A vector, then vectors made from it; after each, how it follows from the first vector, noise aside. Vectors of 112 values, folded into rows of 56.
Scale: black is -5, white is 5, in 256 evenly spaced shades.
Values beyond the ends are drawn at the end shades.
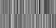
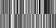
scaled up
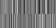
sign-scrambled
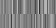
sign-scrambled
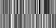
scaled up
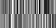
scaled up
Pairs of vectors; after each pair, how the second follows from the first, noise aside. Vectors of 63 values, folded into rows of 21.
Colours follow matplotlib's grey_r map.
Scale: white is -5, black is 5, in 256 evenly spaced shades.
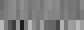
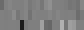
partly zeroed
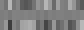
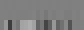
partly zeroed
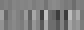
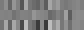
wrapped around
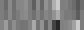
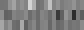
shuffled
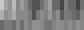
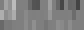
partly zeroed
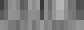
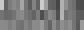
sign-scrambled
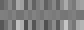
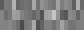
shuffled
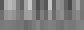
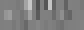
partly zeroed
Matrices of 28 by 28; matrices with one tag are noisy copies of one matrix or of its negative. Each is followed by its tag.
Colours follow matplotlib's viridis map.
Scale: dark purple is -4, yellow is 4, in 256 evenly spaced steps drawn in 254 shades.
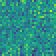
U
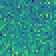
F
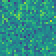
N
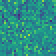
N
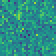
N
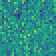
N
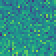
F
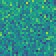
F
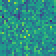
N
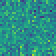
U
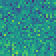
F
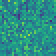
N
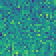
F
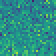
F
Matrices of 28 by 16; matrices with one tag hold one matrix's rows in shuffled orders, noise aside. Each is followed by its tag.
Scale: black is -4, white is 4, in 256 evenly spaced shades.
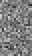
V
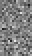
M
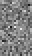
M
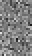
V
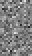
M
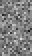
M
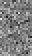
V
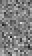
M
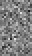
M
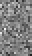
V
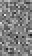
V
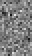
M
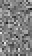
V
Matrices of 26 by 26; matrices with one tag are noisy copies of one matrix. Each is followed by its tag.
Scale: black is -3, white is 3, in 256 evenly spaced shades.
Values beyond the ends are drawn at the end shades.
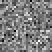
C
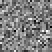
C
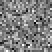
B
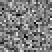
B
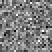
C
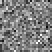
C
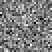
B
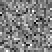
B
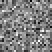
C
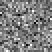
B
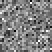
C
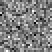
B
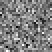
B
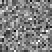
C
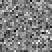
C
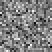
B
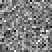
C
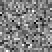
B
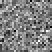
C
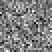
B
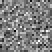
C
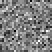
C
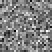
C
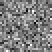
B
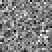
C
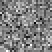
B
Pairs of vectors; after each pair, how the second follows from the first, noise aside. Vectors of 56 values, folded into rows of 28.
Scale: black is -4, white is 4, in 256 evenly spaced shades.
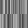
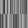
negated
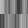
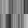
reversed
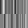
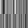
negated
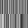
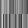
sign-scrambled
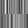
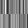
sign-scrambled
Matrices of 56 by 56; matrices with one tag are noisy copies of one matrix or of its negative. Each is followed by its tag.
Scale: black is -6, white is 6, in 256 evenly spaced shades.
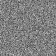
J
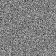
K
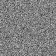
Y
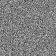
K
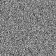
J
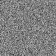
J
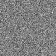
Y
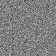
K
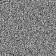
J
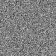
Y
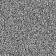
J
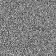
J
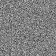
K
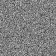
Y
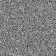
J
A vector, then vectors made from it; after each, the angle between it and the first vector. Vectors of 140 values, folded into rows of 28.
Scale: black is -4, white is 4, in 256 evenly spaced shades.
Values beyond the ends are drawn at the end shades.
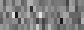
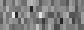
nearly parallel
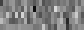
partly opposed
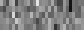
orthogonal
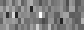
nearly parallel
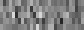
nearly parallel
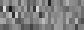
partly opposed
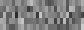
partly aligned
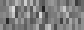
partly aligned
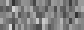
partly opposed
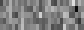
partly aligned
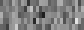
partly opposed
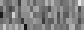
orthogonal
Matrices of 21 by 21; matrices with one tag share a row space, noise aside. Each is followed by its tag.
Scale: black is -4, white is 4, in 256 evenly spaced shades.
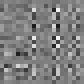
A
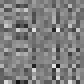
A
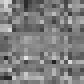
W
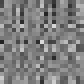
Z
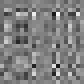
A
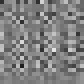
Z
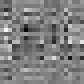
W
